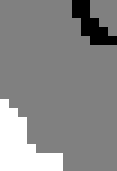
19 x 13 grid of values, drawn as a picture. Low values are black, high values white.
Ninth with the lowest average: top right. Mirror symmetry: none. Slope: up to the bottom left. Ninth with the highest average: bottom left.
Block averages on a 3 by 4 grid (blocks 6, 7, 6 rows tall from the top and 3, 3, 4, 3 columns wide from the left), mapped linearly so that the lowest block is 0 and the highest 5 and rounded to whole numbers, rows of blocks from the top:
1 1 0 0 | 2 1 1 1 | 5 3 2 1
